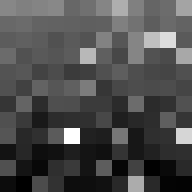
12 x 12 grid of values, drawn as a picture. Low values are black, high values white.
Slope: up to the top. Ninth with the lowest average: bottom left. Calmest part: top left. Odd rows or columns: none.
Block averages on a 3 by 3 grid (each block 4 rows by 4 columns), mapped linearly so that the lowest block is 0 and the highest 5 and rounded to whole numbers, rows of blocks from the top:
4 4 5
2 2 2
0 1 1
